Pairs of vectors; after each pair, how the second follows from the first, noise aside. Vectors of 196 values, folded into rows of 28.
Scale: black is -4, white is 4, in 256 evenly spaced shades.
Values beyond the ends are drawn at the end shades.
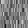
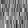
negated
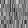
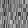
wrapped around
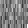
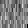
negated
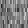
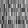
wrapped around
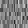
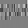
partly zeroed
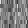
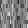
reversed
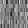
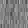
shrunk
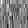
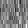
reversed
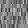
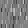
partly zeroed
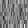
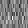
wrapped around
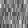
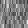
reversed
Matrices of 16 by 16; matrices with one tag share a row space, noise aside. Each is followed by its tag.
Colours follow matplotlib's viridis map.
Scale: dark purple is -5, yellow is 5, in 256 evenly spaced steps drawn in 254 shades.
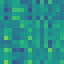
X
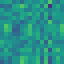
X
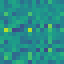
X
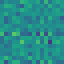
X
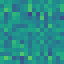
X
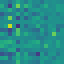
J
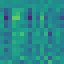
X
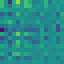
J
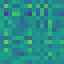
X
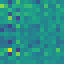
J
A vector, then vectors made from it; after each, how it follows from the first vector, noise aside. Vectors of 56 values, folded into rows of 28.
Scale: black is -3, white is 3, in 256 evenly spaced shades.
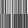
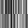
sign-scrambled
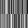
sign-scrambled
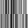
sign-scrambled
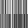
copied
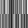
sign-scrambled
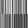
copied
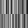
sign-scrambled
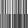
copied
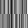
sign-scrambled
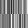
sign-scrambled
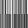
copied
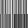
copied
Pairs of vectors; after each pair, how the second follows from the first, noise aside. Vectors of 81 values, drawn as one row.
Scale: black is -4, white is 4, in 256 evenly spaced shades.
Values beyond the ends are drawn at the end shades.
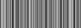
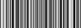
scaled up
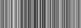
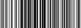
scaled up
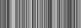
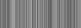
shrunk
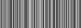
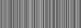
shrunk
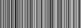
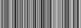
sign-scrambled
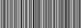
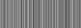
shrunk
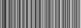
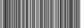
sign-scrambled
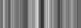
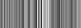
sign-scrambled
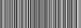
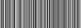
wrapped around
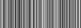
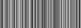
negated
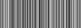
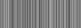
shrunk
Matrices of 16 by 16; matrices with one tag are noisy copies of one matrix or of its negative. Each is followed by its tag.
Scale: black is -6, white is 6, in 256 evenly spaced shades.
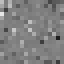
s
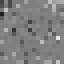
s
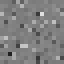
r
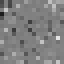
s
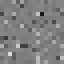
r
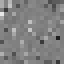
s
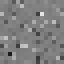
r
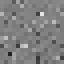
r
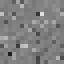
r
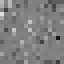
s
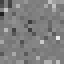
s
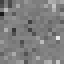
s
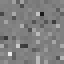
r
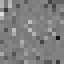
s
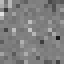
s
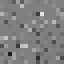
r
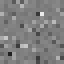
r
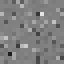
r
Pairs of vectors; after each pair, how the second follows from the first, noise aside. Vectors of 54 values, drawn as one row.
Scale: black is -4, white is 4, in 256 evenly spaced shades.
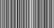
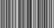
sign-scrambled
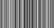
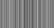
shrunk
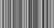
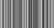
copied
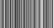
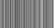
shrunk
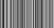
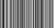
copied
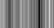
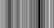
copied
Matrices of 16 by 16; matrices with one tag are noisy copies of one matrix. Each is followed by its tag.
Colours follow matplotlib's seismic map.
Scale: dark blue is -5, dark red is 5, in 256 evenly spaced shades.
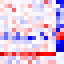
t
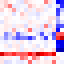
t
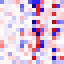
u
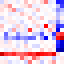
t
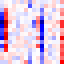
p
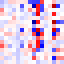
u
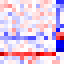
t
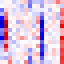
p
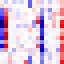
p
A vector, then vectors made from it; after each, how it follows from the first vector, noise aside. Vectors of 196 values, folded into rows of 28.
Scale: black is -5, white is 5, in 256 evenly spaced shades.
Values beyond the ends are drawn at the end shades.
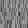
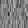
reversed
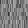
reversed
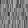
reversed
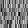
scaled up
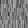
reversed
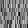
scaled up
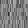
reversed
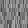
copied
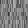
reversed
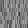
copied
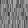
reversed
